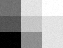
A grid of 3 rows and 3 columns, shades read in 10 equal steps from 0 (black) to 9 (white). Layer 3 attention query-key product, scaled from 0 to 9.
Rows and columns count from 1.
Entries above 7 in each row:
2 1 1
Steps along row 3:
up up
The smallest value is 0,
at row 3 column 1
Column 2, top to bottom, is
8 7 5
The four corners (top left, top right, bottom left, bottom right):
4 9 0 8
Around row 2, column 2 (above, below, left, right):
8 5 3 8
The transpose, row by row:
4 3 0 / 8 7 5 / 9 8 8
